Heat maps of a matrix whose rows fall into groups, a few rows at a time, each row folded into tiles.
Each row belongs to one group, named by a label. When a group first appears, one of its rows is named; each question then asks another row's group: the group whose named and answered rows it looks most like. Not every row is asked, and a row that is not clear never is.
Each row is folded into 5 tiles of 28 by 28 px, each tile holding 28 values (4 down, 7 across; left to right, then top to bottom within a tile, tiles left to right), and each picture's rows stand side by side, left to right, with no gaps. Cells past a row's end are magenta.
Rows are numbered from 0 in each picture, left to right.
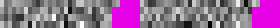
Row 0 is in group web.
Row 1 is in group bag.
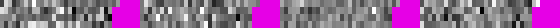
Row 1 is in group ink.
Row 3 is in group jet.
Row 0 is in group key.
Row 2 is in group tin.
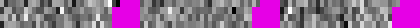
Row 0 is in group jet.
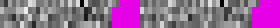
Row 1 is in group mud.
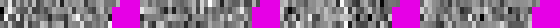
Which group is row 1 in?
mud
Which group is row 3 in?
key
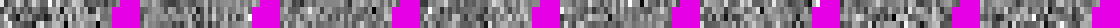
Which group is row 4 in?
mud
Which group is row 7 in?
web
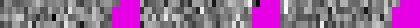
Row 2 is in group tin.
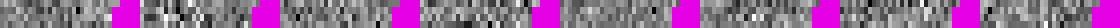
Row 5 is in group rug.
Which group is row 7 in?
ink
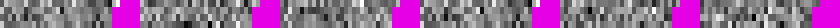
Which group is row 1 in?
bag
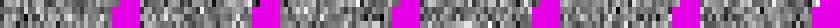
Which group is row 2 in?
mud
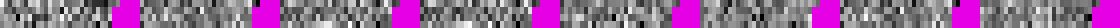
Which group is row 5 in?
key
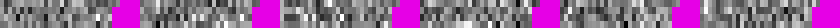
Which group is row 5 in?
tin
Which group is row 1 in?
rug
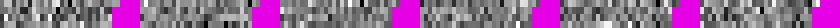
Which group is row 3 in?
ink
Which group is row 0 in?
key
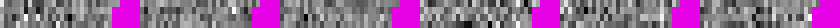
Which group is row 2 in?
rug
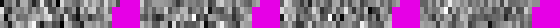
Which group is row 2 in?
key
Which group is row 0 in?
ink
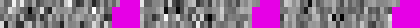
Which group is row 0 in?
tin
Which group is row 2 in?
key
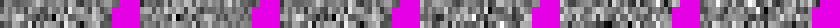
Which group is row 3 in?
web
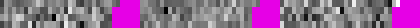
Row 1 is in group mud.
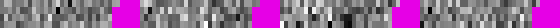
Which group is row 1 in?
ink
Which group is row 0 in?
key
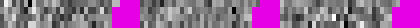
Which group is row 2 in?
web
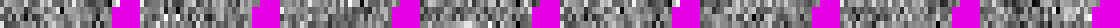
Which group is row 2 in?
mud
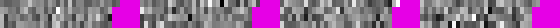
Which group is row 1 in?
mud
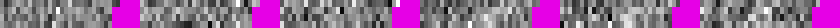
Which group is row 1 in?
bag
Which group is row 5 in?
key
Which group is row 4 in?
mud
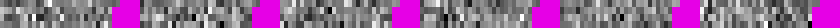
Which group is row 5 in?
ink
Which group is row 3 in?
rug
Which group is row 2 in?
tin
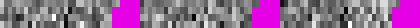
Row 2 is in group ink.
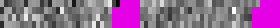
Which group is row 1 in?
tin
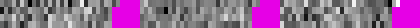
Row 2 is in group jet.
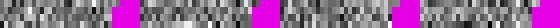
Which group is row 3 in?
bag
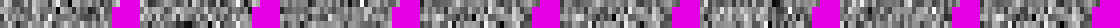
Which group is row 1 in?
bag
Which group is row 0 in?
key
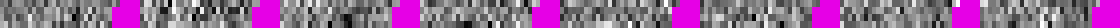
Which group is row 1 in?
key
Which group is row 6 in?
jet
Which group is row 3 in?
bag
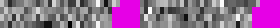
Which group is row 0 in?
bag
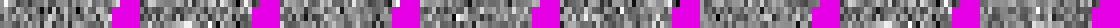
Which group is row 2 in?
jet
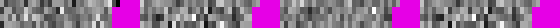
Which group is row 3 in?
web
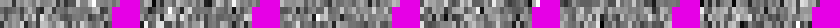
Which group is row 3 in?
jet
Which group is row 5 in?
ink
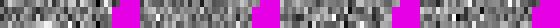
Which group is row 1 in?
ink
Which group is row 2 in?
web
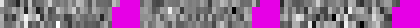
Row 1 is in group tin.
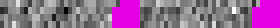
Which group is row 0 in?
key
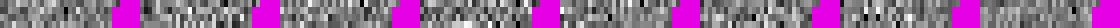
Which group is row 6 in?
rug
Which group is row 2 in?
mud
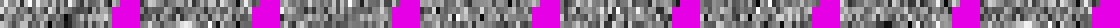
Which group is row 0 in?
mud
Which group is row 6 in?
bag
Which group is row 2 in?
mud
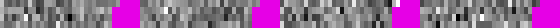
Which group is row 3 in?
rug
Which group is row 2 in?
jet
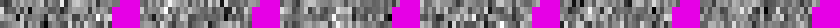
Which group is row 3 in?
web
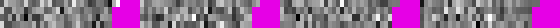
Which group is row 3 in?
rug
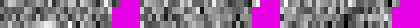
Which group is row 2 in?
mud
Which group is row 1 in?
jet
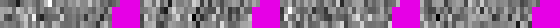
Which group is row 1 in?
key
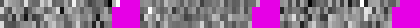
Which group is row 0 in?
jet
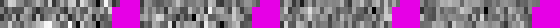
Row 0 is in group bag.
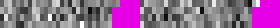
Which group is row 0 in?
key
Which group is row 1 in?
jet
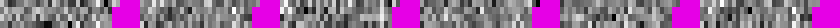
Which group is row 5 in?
tin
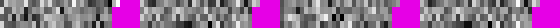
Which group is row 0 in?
jet
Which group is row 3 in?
bag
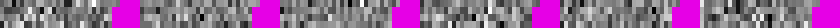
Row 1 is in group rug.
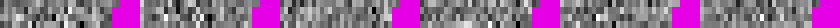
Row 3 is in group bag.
